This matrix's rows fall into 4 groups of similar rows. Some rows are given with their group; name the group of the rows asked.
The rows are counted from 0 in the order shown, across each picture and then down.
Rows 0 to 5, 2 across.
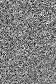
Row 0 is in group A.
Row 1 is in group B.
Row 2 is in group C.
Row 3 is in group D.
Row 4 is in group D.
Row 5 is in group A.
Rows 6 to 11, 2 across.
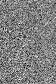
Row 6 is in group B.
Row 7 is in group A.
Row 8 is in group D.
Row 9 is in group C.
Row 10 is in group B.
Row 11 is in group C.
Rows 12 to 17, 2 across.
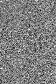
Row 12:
A
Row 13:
C
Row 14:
B
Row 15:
A
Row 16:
C
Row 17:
D
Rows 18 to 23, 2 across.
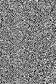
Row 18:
C
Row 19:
C
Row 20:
C
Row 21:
D
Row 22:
C
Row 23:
D
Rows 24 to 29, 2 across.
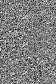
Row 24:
D
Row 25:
B
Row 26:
D
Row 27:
A
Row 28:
D
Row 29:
A
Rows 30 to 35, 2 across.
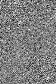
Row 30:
B
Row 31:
D
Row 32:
C
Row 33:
A
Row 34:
B
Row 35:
B
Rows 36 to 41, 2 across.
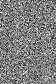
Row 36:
C
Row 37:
D
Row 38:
A
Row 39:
C
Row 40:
D
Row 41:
A
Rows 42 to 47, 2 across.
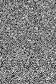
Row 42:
D
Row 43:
A
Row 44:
C
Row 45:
C
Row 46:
B
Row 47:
B
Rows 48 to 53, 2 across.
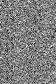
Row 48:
B
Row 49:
A
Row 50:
A
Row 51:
D
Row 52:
A
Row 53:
D
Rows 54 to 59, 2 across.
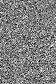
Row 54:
D
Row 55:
A
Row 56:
B
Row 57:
D
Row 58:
C
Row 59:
B
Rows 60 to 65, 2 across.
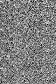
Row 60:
A
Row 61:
B
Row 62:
A
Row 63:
B
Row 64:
C
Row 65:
B
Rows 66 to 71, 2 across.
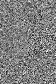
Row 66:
C
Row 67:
A
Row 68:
A
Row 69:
B
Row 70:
D
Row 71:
D
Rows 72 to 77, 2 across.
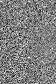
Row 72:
A
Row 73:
A
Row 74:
D
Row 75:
C
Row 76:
B
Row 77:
A
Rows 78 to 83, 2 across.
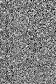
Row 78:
A
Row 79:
D
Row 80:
A
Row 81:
A
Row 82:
A
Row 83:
D
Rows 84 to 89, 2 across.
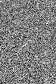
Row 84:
A
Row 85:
B
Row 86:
D
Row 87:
C
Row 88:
B
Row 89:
C
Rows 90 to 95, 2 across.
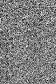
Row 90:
D
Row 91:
B
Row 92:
A
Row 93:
A
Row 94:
A
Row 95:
B
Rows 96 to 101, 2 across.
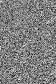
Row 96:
A
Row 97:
B
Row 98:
D
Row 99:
C
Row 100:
B
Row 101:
D
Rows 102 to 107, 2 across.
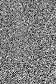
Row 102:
C
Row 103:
D
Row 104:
A
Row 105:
B
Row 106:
B
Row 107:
D
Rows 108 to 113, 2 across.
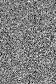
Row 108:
D
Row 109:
A
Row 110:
C
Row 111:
D
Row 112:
B
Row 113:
C
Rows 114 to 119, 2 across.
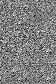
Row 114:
B
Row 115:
C
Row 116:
D
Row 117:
B
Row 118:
B
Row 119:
B
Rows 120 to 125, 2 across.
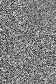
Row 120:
B
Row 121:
A
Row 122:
A
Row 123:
B
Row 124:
C
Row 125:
D
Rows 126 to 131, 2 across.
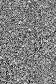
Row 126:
B
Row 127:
A
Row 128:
D
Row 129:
A
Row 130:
A
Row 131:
C
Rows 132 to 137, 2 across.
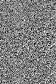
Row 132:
C
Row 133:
D
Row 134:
D
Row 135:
D
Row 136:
C
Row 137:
D
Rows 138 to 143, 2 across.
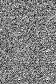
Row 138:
D
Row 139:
D
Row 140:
A
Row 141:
B
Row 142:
B
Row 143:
B
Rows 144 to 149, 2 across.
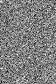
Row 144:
A
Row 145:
D
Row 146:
D
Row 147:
D
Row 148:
C
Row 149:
A
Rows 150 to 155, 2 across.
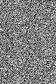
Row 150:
B
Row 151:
D
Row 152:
A
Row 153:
C
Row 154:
C
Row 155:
D
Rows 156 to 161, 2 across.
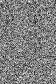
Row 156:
A
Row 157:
A
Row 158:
B
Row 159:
A
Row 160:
D
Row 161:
D
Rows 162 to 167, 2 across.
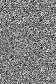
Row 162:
B
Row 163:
B
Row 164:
A
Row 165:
B
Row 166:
D
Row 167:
B
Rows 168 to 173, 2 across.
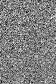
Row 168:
B
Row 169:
D
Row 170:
B
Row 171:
A
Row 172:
C
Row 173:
C
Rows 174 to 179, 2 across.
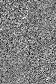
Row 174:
D
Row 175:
A
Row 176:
A
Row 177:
C
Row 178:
C
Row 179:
B
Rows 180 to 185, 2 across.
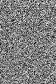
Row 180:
B
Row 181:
B
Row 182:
A
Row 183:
D
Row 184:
D
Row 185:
D
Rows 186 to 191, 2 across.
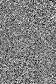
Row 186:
B
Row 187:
D
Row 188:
A
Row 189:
C
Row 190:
D
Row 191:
C
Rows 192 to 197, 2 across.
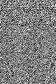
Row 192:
B
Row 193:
B
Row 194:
B
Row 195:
A
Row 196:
A
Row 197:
D
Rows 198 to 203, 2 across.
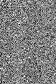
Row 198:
B
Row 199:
A
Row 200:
C
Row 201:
D
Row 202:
C
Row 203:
A
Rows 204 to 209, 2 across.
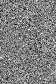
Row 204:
D
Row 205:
C
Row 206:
D
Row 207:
A
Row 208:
A
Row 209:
D
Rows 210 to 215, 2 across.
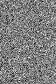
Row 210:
A
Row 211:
B
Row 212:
B
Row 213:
D
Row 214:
B
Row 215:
A
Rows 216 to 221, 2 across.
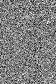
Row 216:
D
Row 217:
B
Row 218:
C
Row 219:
A
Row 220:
D
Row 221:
C
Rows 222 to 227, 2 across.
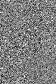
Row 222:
C
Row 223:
B
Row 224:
D
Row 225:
A
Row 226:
C
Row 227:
A
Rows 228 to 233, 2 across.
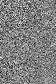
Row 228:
B
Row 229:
A
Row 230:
D
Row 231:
D
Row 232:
A
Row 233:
C
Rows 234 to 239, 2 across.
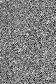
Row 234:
A
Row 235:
B
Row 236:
B
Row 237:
A
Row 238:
A
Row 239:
B
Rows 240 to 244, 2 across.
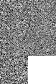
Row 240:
C
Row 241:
C
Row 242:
C
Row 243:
B
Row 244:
D
